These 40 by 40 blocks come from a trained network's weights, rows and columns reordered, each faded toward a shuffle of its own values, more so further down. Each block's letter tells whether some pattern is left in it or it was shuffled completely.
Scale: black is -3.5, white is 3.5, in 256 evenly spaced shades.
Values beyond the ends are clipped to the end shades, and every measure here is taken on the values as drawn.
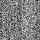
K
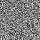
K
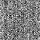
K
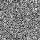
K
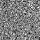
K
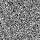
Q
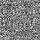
K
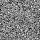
Q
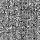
K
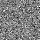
Q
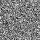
Q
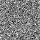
Q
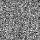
K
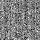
K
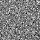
K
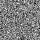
Q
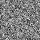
Q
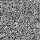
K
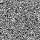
Q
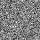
Q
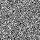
Q
